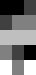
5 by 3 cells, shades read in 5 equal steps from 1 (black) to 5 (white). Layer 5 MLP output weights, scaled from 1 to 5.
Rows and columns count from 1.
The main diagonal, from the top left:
1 3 4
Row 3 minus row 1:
3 3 2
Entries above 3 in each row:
0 0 3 0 2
